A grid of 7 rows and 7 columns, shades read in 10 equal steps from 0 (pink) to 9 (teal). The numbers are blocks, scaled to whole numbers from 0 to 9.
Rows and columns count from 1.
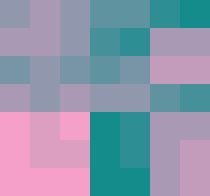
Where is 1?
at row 5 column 2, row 6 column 2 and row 6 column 3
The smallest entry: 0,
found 6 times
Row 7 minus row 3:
-5 -4 -5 3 4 1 0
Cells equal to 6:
4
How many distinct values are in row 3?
4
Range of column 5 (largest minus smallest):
5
